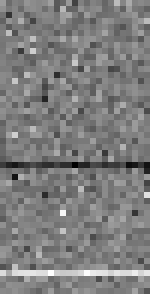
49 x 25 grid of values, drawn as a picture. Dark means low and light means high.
Average level on the scale: 50%. Histogram: heavy tails on both sides. Slope: none. Odd lines: rows 28 and 46. Stripes: none.
